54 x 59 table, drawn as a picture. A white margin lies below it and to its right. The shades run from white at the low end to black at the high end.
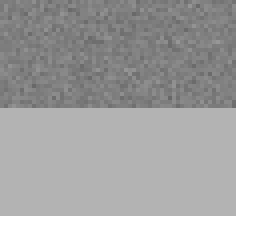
The table splits into 2 rows of 1 panel. Panel 1,1: middling, fine-grained, faint in contrast. Panel 2,1: low, flat.
